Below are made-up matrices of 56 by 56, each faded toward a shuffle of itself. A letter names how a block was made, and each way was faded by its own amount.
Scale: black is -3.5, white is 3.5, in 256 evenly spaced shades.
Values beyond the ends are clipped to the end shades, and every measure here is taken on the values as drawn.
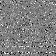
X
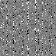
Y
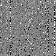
Y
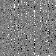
Y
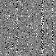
Y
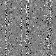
Y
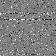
X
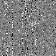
Y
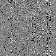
Y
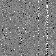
Y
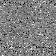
X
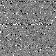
X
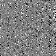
Y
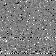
X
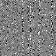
Y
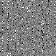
Y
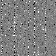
Y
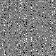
Y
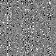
Y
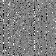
Y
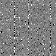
Y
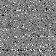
X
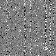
Y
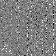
Y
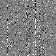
Y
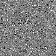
X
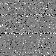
X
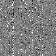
Y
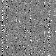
Y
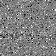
X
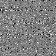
X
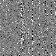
Y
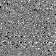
X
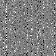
Y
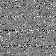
X
